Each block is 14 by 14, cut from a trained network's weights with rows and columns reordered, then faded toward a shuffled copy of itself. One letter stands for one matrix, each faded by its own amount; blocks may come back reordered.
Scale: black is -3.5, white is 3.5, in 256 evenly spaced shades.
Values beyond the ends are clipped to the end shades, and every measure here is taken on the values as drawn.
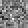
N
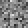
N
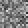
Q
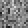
N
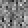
N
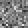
Q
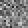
Q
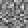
Q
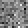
N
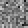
N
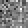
N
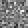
Q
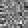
Q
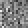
N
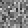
N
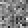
N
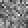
Q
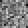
N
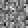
Q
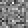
N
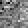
N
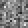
N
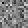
Q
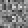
Q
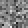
Q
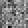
N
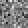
N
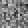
N
